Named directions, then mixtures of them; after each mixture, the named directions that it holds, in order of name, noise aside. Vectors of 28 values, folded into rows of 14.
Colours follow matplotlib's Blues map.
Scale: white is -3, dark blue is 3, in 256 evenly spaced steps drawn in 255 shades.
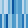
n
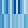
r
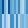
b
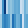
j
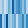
n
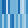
b, j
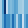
j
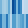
n, r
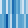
j, n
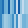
b, r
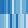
b, n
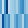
b, n, r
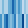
n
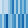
b, n, r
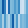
b, j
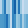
j, n, r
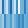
r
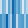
j, n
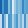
n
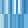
r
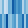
n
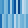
b, n, r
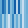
b, j, r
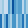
n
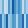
n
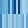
b, n, r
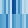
j, n, r
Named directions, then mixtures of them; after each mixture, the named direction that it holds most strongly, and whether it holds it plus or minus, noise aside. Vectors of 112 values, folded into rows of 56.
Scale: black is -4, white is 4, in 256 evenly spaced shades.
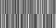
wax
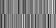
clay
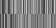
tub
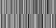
wax, minus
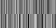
wax, minus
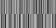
wax, minus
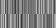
wax, plus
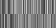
tub, plus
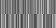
wax, plus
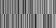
wax, plus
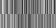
tub, minus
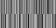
wax, minus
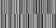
wax, minus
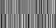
wax, minus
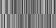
tub, minus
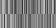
tub, minus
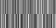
wax, plus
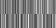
wax, plus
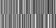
clay, minus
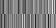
clay, plus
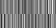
clay, plus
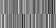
clay, minus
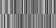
tub, minus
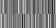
clay, minus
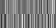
clay, plus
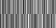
wax, plus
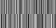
wax, minus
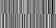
clay, minus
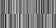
wax, minus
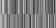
clay, minus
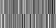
clay, minus
